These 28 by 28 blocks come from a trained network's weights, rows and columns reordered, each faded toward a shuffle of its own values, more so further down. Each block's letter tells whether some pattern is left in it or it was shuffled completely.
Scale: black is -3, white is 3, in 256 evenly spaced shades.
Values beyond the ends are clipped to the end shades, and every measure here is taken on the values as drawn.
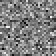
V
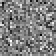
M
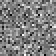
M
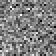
V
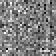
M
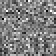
M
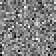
V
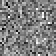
V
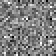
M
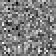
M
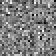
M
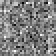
M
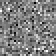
V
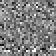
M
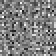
M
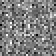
M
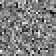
M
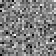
V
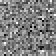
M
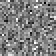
V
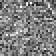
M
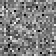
V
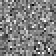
V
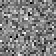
V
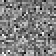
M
